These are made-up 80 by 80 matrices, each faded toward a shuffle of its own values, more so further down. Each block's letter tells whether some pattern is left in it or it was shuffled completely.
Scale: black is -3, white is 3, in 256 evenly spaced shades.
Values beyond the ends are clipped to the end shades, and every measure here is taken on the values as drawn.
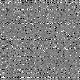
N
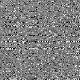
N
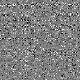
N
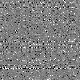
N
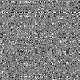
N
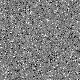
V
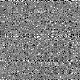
N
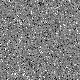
V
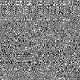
N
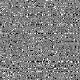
N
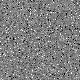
V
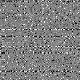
N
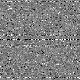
N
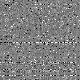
N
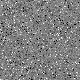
V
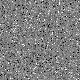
V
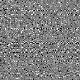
N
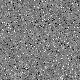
V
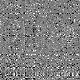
N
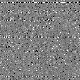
N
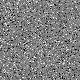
V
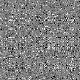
N
